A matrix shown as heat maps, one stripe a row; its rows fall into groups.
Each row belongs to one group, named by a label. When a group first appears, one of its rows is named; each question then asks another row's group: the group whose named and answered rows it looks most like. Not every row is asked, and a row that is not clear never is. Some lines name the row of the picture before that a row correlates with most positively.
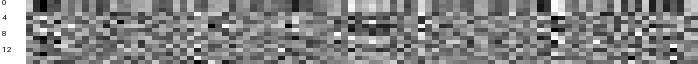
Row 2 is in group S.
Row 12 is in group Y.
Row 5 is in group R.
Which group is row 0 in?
S
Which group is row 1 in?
S
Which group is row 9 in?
S
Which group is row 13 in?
S
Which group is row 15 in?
Y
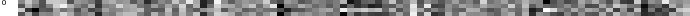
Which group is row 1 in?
Y
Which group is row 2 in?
S
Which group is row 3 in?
Y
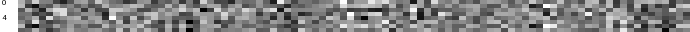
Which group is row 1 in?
S
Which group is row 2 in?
Y
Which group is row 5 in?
Y
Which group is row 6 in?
S
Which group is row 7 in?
Y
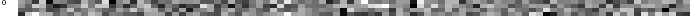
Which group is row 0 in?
R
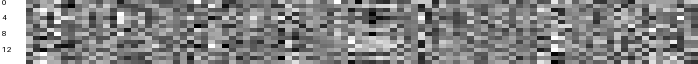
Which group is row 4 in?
Y
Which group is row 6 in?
Y
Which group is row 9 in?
S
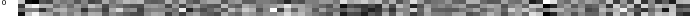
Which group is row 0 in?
S
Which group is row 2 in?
Y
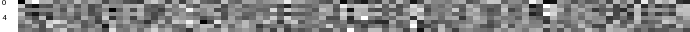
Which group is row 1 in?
S
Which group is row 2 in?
R
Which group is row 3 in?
S
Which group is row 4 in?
R
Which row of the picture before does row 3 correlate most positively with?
0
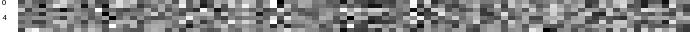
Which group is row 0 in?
Y
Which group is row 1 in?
Y
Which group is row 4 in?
R
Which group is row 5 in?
Y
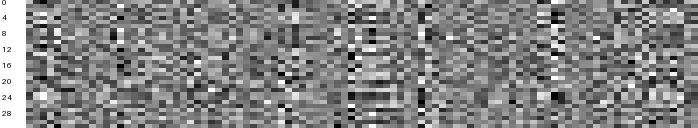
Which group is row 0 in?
S
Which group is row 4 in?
R
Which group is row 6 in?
S
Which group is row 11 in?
S
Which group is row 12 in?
R
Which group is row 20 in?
Y
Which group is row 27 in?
Y
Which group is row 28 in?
R
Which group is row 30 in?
Y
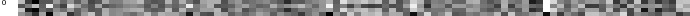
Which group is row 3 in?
R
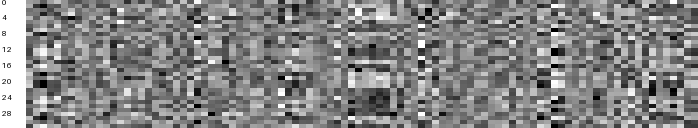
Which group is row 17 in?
R
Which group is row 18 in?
S
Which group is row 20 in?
S
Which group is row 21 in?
S
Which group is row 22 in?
Y
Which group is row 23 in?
Y
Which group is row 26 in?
Y
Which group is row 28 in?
Y
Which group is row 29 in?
S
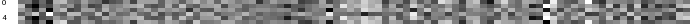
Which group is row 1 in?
S
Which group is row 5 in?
R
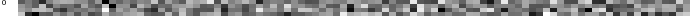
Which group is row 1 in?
R
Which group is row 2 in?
R
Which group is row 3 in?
S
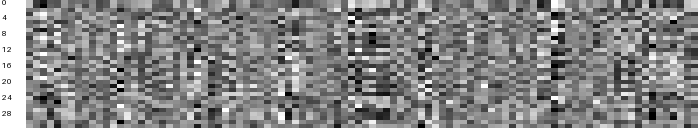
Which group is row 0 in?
S
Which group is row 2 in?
R
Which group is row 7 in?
S
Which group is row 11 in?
Y
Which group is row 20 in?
R
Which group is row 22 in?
R
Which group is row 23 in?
Y
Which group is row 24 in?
S
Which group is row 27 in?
Y
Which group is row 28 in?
Y
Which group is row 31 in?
R
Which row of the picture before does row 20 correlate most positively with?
1
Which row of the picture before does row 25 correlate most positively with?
0
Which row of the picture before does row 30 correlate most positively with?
1
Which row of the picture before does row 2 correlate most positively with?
1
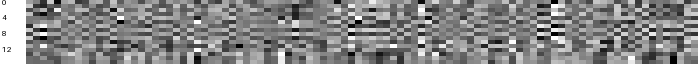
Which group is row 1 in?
S
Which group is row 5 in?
R
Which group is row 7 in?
S
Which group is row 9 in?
S
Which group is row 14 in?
Y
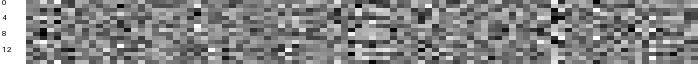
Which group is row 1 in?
R
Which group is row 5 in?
R
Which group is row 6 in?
R
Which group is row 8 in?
S
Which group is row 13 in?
Y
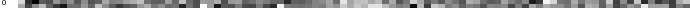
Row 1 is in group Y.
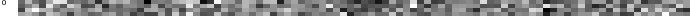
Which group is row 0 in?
Y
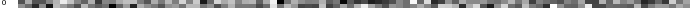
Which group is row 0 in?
Y
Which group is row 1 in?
R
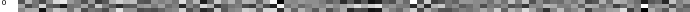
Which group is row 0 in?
Y
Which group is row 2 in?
Y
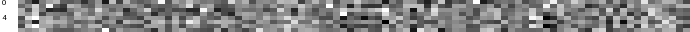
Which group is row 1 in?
R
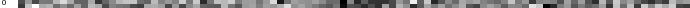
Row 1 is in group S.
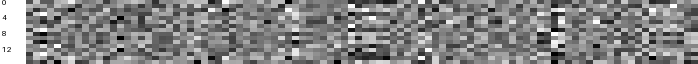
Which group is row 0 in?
Y
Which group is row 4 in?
R
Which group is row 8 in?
S
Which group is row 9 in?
R
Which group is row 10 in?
S
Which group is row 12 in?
R
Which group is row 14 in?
Y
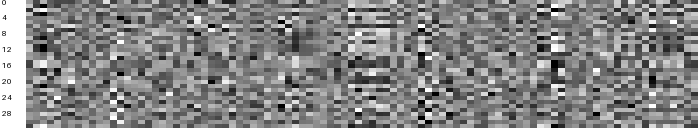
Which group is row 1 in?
S
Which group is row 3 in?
S
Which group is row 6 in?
Y
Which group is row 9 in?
S
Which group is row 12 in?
S
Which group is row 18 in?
R
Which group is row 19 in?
Y
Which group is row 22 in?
R
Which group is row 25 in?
R
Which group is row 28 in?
R
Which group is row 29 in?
R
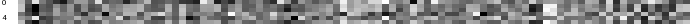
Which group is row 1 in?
S
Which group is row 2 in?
S
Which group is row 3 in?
Y
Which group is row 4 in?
Y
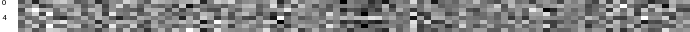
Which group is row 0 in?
Y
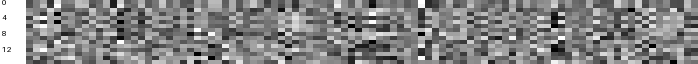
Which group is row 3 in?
R
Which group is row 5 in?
R
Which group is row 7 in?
R
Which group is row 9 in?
R
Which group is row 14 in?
Y
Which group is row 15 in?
Y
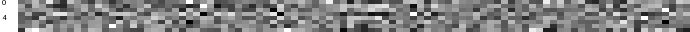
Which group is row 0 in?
R
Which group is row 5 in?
Y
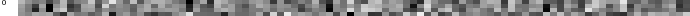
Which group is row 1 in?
R
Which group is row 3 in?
R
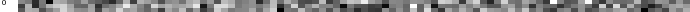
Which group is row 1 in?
Y
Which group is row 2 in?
Y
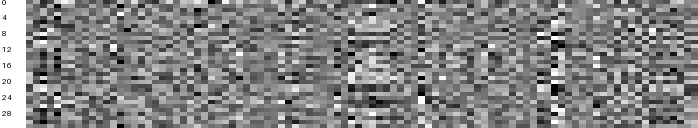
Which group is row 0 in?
Y
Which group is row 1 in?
R
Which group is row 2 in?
Y
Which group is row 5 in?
S
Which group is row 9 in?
S
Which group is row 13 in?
Y
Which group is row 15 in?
R
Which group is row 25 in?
Y
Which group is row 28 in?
R
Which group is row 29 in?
Y
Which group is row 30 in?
S
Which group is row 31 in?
R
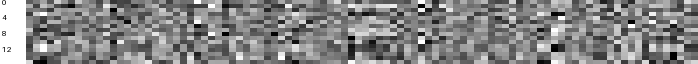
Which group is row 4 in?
R
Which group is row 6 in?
Y
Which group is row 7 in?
S
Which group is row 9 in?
Y
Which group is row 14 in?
Y
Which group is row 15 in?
S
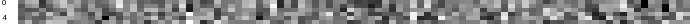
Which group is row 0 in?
Y
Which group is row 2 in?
Y
